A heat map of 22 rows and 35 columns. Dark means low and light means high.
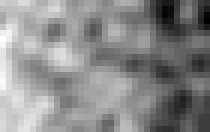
No row or column stands out. The ninth with the lowest average is the top right. There are no lone odd cells. The field climbs toward the left. The texture is blotchy. The top right is the roughest part.
